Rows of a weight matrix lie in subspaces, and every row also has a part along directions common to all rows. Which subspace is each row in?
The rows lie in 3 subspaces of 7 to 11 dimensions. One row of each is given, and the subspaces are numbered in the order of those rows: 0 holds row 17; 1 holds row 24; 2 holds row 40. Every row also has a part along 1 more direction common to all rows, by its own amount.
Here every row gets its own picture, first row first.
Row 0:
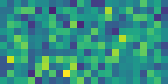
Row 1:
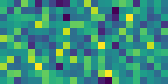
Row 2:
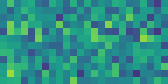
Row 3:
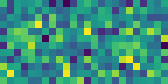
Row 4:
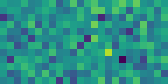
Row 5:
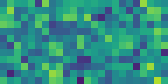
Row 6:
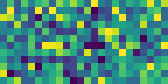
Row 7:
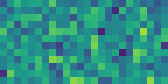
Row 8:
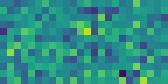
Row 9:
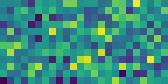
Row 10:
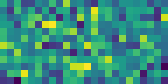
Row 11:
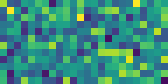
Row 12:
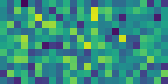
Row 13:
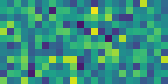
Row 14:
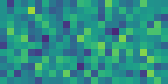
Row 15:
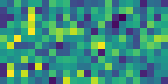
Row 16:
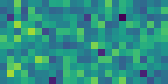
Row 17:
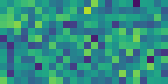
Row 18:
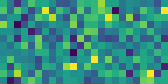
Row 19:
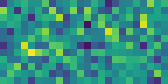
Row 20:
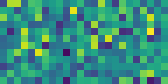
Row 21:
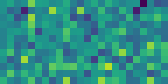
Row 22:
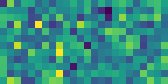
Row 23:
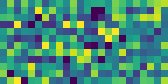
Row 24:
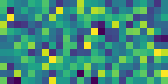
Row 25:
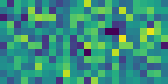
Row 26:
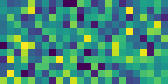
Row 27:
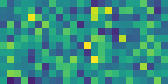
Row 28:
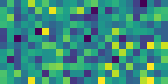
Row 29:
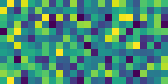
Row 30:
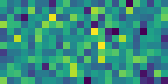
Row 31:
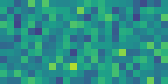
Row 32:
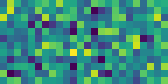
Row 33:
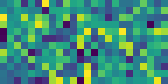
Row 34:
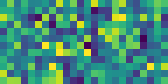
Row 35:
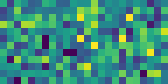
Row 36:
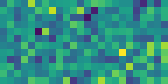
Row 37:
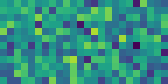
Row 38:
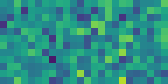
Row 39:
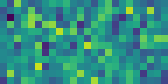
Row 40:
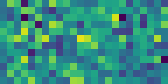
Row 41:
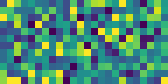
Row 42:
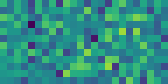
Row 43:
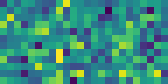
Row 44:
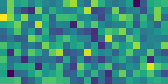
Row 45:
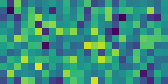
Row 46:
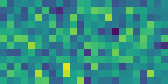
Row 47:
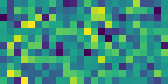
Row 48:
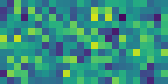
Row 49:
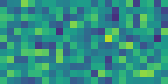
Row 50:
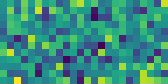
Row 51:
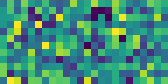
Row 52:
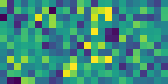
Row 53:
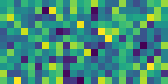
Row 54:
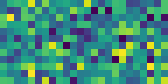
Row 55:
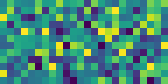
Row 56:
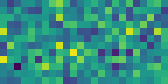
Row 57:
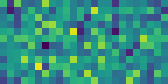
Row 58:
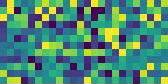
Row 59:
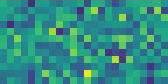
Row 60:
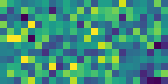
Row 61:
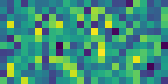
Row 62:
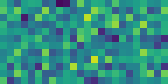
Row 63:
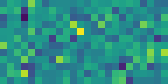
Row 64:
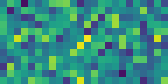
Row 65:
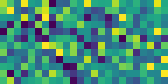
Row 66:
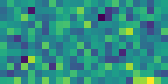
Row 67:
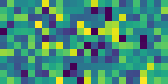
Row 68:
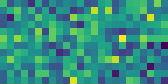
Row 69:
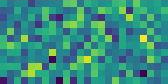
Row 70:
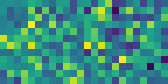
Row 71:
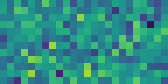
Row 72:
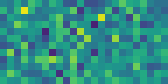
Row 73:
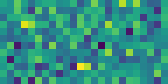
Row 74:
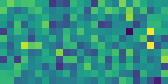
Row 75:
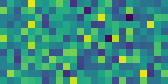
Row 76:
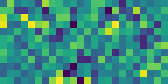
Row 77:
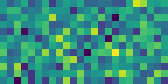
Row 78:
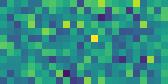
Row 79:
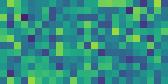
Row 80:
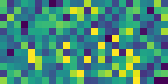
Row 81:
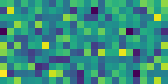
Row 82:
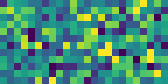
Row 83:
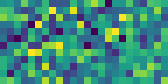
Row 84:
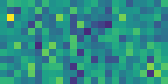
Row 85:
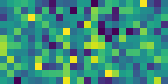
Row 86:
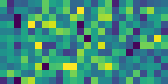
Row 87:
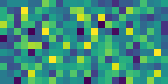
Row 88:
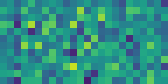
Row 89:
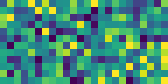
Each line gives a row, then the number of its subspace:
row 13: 0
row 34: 2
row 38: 1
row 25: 0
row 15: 1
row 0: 0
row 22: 2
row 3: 0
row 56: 2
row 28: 1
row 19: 2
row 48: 1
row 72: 0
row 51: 2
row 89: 1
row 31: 1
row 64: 2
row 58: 2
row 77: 2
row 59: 1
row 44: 0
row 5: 0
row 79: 2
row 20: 2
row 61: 2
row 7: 2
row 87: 1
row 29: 2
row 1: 2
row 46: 0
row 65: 2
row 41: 2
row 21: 1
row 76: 0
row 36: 1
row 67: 0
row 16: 1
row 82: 1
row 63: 1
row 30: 2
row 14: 0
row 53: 2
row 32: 2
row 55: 2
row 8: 0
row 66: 2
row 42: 0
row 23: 0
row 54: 1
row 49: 2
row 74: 2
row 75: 0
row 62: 1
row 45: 1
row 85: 2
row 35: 0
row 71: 0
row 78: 0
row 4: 0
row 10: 0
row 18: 1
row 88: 1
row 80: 2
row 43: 2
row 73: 0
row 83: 2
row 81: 2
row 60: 2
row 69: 0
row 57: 1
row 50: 2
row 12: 0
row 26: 0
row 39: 1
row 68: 1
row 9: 0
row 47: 0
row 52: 1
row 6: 2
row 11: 2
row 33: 0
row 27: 2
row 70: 0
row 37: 0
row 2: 2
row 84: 1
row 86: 1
